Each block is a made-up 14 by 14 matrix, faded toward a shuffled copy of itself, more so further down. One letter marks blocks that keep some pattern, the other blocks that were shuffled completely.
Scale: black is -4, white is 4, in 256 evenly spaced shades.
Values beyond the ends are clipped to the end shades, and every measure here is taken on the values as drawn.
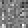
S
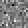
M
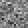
M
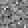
M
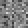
S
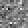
M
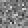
M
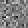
S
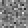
M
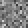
S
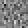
S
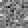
M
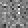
S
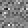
S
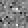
M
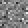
M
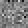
S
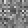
S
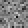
M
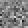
S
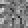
S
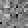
S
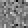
S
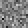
M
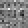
S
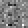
S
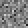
M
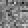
S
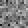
M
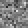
M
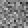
M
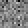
S
